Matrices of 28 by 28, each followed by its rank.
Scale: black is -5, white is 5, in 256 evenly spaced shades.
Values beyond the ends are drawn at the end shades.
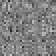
five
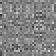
five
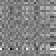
three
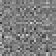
five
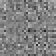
five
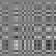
one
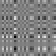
one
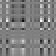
one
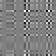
one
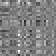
three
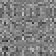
five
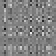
three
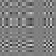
one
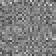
five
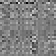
three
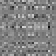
three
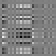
one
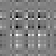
one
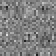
five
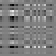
one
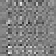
three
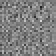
five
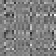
three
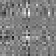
three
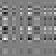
one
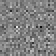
five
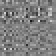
three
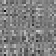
five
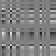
one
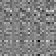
three
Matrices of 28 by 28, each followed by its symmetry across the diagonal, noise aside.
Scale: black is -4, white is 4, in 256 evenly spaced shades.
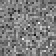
symmetric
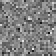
antisymmetric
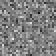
antisymmetric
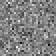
neither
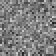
symmetric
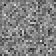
symmetric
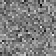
neither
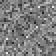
symmetric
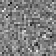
antisymmetric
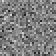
neither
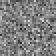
antisymmetric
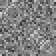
symmetric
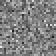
neither
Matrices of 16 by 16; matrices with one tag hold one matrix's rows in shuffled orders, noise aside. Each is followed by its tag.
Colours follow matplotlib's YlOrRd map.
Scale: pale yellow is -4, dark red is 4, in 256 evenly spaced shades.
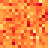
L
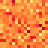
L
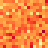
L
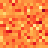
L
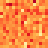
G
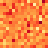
L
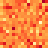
L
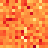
G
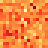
G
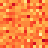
L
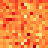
G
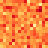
L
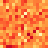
G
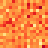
L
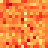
G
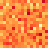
L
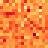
G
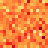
L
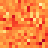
L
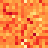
G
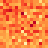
G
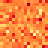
L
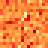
G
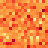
L
